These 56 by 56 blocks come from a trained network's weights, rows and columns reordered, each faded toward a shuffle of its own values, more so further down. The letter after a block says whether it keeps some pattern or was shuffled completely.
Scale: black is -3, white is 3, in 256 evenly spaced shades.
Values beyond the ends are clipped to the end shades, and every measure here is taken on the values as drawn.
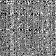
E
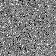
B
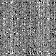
E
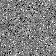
B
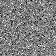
B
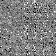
E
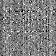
E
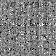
E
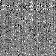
E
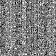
E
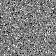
B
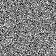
B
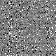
E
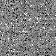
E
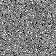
B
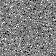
B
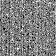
E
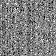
E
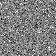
B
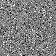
B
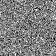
B
